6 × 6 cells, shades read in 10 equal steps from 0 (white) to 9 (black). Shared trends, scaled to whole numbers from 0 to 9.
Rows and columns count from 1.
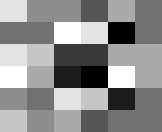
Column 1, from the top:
1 5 1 0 4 2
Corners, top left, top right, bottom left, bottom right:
1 5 2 5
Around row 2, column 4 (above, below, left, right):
6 7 0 9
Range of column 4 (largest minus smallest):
8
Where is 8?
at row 4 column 3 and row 5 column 5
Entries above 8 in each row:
0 1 0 1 0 0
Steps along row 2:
same down up up down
